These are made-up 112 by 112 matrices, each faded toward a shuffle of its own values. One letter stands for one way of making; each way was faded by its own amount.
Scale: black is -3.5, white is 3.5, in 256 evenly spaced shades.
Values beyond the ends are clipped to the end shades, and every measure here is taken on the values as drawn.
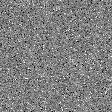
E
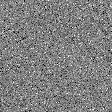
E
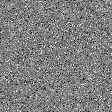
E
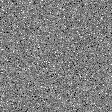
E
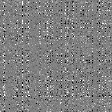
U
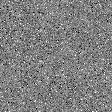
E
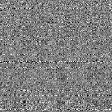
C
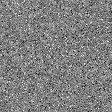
E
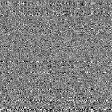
C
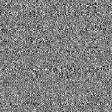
C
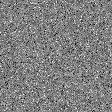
E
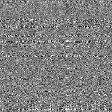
C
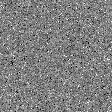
E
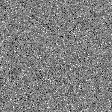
E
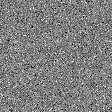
E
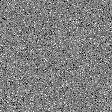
E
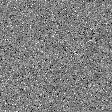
E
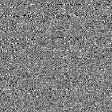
C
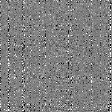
U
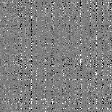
U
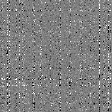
U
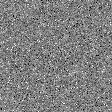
E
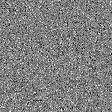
E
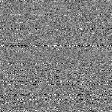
C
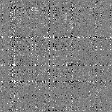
U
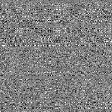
C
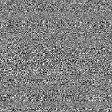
C
